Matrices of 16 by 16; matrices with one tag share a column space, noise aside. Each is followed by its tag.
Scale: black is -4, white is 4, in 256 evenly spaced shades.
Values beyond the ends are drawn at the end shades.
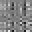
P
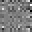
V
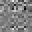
V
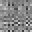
P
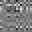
V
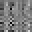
P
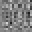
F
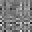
P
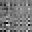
P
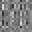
F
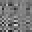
P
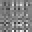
P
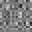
F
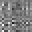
P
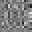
F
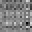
F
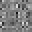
F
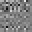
V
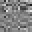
V
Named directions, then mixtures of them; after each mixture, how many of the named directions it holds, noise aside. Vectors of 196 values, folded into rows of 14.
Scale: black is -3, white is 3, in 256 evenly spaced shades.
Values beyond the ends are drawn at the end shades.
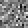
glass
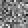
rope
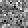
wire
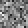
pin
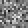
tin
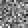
one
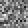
three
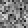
two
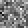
one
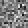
three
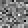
two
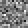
three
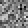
two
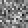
one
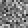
two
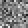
one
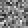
three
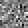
one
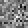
two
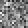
two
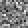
three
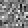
one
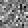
one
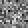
one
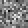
one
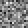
three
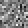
one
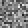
three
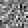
one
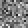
one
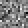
two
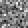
one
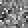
three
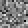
three
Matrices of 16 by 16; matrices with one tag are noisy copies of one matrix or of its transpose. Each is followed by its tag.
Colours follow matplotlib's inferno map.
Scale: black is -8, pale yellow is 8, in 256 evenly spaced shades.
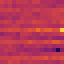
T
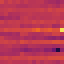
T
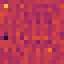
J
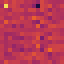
J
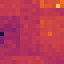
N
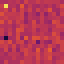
J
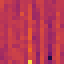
T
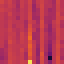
T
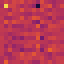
J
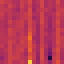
T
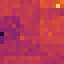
N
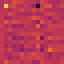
J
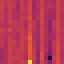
T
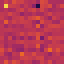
J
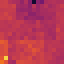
N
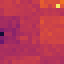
N
